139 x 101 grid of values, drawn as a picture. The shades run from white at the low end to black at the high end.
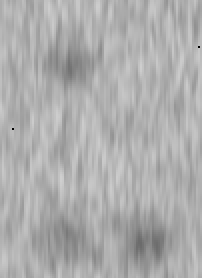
Average level on the scale: 30%. Bumps: three. Lone odd cells: 2, each higher than its neighbours. Histogram: skewed, a long tail of high values.
